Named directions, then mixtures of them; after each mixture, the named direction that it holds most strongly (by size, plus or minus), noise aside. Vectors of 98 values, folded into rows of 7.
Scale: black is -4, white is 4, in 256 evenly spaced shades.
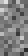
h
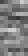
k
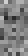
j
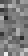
h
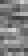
k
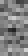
k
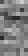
k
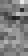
k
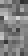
j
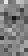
j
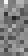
j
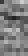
k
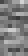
k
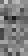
j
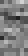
k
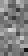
h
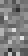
j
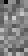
j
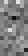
h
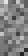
h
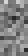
h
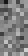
h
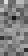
h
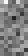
h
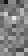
j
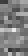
k
